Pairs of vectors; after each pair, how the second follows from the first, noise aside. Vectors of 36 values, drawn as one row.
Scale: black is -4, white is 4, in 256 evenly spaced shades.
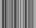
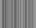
shrunk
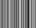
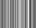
sign-scrambled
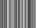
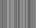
shrunk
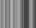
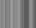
shrunk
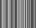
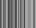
sign-scrambled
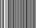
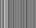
shrunk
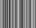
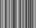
reversed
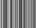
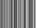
reversed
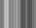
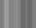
shrunk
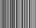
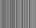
shrunk
